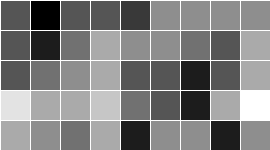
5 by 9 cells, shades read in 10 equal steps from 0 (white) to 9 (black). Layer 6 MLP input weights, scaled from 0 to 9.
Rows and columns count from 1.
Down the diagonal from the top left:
6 8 4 2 8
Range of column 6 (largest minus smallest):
2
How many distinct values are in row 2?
5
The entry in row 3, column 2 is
5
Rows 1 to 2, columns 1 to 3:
6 9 6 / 6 8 5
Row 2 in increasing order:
3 3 4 4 5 5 6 6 8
